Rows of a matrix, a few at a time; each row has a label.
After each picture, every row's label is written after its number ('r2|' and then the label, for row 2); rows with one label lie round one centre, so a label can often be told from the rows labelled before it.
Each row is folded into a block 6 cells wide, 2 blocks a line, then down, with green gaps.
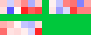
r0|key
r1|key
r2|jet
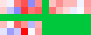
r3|key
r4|jet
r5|key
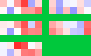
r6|key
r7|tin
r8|key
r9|jet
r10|key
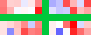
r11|jet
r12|key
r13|key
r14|key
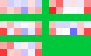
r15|tin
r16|jet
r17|jet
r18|tin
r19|jet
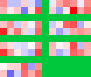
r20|tin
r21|key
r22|jet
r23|key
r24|jet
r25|key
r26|key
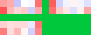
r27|jet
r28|tin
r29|jet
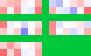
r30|jet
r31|tin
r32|tin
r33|tin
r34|jet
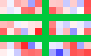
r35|key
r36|jet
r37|jet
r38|tin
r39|key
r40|key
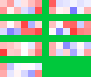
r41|jet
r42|tin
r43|key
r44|key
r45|jet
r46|tin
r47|tin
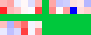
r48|jet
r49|tin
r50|key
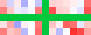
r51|tin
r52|jet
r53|jet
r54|key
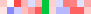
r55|key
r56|key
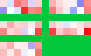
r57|key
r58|jet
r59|jet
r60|jet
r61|jet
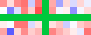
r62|key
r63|tin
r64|key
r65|jet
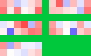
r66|jet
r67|jet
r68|key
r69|tin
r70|tin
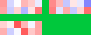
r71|tin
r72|tin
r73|key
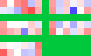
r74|key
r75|tin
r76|tin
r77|tin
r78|jet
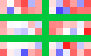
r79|key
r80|key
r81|tin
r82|jet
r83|tin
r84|key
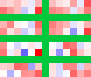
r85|jet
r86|jet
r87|jet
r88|jet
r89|tin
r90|key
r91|key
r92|key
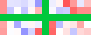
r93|tin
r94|key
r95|tin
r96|tin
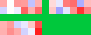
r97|key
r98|key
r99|jet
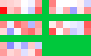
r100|jet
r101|tin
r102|key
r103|jet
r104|tin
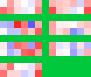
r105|jet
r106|jet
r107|key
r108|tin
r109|key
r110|tin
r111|jet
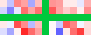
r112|key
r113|jet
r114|key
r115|key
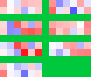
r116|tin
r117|tin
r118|key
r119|jet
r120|key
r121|key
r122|tin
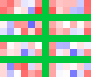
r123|jet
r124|jet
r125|key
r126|jet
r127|tin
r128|tin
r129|key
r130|tin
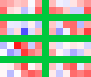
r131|jet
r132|jet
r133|tin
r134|key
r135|key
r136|tin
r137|key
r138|key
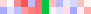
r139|key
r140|tin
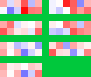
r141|key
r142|key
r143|jet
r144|key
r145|tin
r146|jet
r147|tin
